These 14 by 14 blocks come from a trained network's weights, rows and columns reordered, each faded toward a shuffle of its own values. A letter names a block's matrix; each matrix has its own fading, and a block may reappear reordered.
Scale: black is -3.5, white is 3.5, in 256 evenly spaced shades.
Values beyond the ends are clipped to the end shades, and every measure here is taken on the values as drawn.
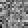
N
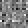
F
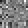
F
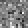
F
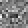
F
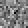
N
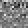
F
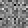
N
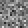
N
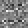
F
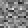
N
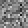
N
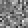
N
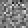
N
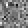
N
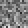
N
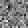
N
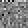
F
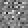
F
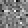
N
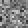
N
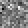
N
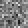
N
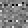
F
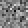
N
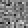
N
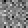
N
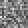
N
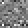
F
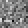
N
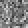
N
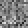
N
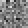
N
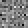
F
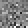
F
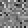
F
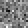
N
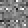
F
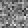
N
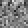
N
